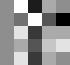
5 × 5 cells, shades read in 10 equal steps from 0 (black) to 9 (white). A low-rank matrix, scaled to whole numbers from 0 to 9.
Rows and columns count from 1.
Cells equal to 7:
1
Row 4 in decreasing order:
8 7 6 5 3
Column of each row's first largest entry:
2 3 2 5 2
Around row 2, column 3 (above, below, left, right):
1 2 4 3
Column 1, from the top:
5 5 5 5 5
